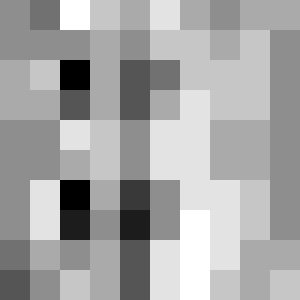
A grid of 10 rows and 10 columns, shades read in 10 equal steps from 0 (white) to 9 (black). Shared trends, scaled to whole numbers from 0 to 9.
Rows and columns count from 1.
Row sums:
28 32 38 33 27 29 36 36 29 29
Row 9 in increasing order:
0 1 1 3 3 3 3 4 5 6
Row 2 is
4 4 4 3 4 2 2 3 2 4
